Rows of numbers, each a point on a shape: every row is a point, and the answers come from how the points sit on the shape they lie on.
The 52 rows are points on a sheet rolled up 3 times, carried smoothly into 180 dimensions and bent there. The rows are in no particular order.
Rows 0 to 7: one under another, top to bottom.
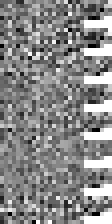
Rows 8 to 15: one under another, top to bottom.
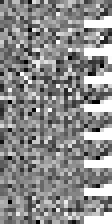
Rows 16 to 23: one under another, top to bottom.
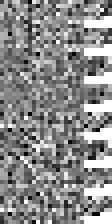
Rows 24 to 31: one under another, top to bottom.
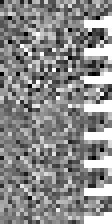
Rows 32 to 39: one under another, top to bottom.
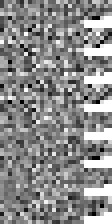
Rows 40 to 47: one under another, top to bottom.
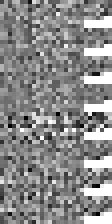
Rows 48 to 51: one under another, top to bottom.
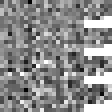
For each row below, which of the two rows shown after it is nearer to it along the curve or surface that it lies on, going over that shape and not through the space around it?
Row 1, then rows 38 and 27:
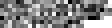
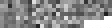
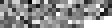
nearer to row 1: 27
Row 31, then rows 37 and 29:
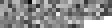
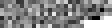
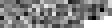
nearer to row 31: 37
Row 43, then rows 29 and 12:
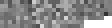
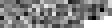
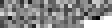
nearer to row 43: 12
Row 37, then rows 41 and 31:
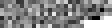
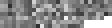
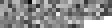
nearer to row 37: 31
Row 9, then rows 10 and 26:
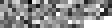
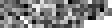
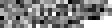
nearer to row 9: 26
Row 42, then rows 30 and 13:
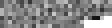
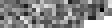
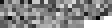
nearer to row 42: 13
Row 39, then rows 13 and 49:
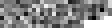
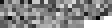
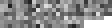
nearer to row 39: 13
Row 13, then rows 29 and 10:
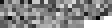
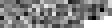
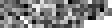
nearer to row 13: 29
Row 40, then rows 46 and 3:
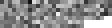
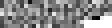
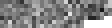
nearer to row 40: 46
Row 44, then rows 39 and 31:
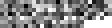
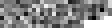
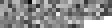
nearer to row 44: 39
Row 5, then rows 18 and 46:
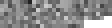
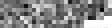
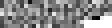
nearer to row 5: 46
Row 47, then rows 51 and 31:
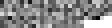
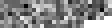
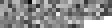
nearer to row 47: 31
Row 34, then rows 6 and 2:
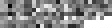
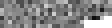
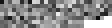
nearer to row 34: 2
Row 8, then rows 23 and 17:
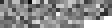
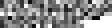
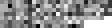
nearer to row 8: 17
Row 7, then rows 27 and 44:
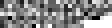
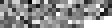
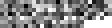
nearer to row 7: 27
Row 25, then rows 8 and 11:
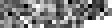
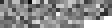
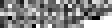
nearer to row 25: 11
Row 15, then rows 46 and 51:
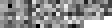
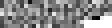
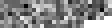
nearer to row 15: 51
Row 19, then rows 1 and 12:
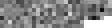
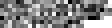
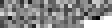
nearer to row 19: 12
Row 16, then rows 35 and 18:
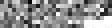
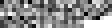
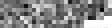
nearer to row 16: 35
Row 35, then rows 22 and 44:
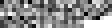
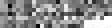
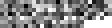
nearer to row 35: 22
